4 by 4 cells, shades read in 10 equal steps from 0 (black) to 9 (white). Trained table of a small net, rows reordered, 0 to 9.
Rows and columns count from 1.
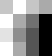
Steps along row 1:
up down down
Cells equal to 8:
1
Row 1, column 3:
7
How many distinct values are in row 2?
4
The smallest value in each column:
7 5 3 0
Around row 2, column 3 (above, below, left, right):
7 3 6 0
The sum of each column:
33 26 17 6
